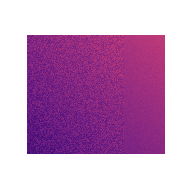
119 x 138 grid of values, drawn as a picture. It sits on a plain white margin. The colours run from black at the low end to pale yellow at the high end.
Seam: vertical, 70% of the way across, the right part calmer. Slope: up to the top right. Ninth with the highest average: top right. Stripes: none. Mirror symmetry: none.
